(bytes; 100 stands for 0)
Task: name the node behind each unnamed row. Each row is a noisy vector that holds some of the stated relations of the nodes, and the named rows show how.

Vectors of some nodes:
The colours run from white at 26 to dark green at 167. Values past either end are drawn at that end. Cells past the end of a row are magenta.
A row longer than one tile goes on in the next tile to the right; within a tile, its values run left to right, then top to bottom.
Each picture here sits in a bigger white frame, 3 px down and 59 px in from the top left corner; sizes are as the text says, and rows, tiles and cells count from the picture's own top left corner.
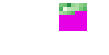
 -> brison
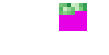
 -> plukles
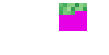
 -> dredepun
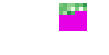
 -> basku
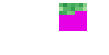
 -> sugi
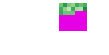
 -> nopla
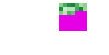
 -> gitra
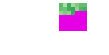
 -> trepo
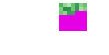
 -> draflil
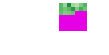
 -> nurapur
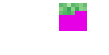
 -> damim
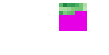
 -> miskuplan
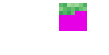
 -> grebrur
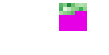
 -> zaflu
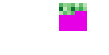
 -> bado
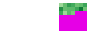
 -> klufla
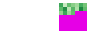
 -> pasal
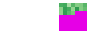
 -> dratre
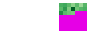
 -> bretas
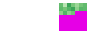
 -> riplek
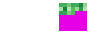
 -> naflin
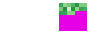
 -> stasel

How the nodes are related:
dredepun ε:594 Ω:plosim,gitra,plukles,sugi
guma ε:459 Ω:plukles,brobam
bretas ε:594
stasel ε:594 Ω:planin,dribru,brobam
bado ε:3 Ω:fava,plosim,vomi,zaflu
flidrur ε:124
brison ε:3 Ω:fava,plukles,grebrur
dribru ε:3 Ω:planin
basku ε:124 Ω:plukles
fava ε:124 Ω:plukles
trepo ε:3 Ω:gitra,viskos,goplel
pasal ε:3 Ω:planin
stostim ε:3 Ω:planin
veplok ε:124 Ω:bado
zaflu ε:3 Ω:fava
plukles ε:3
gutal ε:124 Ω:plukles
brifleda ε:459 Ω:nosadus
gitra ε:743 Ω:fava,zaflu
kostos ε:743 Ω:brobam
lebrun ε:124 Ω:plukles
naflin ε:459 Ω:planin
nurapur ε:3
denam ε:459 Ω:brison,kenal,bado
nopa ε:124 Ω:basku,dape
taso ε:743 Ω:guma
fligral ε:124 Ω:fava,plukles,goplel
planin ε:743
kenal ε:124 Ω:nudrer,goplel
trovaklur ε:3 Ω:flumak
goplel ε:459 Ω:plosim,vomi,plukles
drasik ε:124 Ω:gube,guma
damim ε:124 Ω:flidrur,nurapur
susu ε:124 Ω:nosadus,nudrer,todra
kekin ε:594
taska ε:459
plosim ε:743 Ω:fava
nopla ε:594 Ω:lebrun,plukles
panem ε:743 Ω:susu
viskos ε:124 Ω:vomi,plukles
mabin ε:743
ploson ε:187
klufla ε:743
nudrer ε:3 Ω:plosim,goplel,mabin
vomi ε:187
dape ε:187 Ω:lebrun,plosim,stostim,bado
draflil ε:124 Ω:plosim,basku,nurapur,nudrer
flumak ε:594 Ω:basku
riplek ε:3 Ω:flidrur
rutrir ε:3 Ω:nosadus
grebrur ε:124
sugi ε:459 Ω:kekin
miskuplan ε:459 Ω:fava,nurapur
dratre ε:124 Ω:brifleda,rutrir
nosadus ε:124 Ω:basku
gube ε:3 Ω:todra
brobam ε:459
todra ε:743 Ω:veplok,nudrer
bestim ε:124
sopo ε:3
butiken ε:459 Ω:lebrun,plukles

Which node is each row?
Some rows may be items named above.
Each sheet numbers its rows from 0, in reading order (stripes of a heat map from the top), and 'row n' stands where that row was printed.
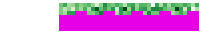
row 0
fligral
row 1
kenal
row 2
susu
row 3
veplok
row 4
nosadus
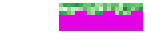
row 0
guma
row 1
fligral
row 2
gube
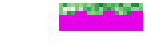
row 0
fava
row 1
panem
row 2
goplel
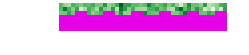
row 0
nopa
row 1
dredepun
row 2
brifleda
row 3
taska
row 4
kenal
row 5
lebrun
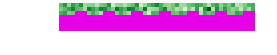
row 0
denam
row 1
dape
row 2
dape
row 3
plosim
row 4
gutal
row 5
susu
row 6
viskos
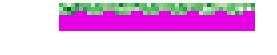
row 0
kenal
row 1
trovaklur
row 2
butiken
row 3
trovaklur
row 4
riplek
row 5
zaflu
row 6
basku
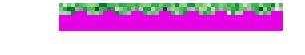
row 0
nudrer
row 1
todra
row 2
brobam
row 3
planin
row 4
goplel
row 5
drasik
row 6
rutrir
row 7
flumak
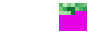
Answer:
nudrer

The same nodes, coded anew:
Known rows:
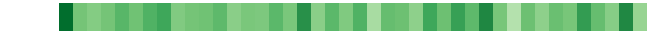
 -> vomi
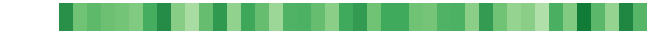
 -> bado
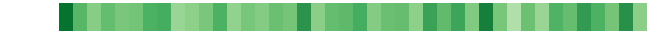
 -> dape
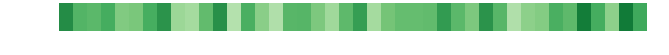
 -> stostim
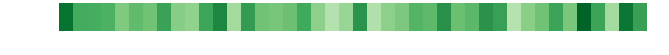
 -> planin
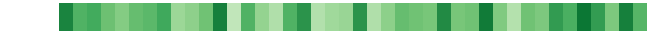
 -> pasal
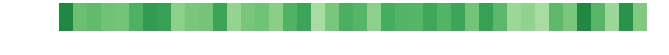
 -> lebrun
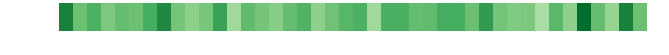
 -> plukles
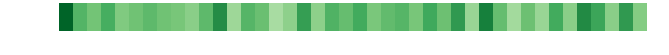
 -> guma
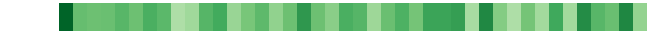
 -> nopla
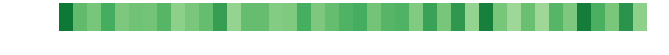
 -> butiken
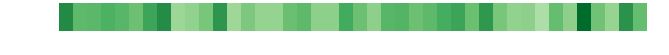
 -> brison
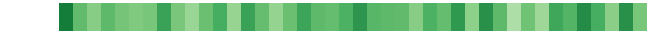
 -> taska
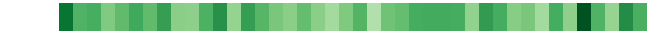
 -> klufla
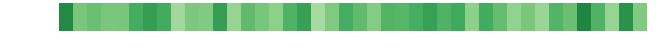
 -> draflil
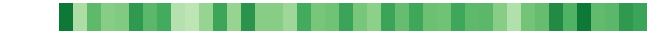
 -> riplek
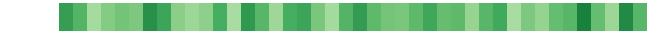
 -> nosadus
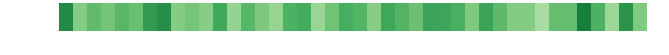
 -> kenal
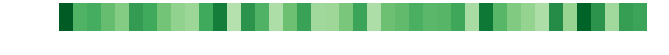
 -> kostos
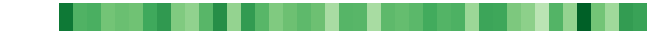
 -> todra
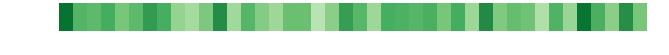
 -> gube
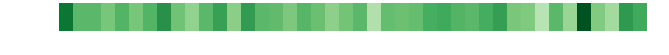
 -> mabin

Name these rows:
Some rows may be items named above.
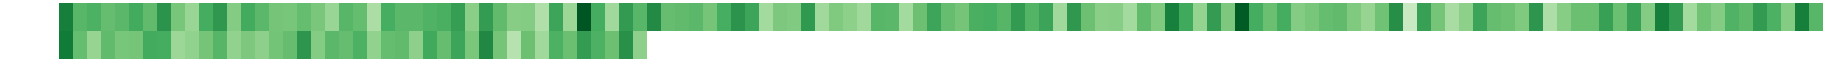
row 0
gitra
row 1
gutal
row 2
brobam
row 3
dape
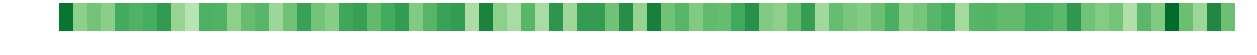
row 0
dredepun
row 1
plukles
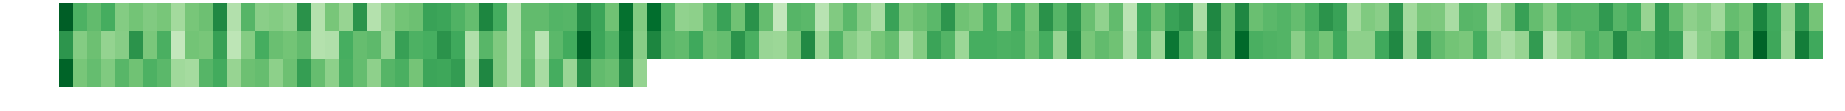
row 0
naflin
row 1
sugi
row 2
gutal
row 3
trovaklur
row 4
gube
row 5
planin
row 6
nopla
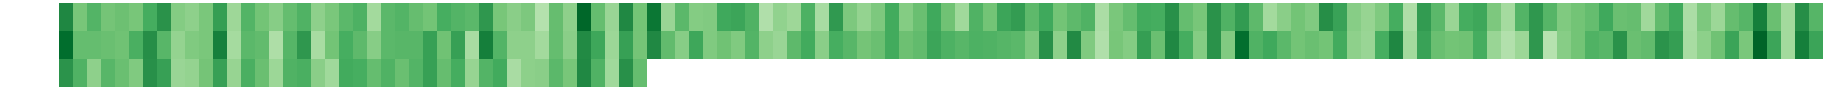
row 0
plukles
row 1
damim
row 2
nosadus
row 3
drasik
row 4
miskuplan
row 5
planin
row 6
susu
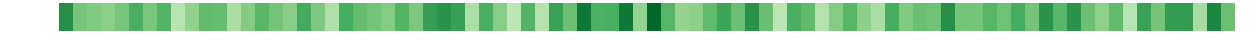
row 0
flumak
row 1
sugi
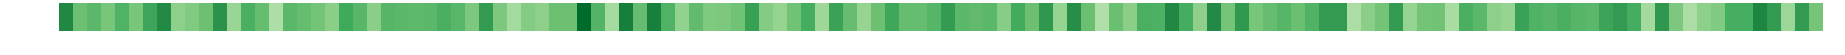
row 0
nudrer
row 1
taska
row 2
nopa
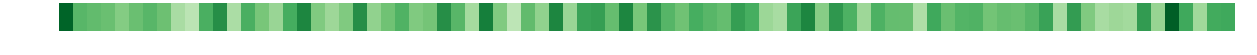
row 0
stasel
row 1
panem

